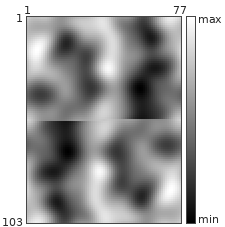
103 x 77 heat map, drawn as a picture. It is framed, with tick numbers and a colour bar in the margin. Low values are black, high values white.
Lone odd cells: none. Symmetry: a half turn. Slope: none.
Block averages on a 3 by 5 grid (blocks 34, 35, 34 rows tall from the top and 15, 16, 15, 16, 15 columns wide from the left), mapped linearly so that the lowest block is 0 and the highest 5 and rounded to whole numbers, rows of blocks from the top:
51502 | 10301 | 20515
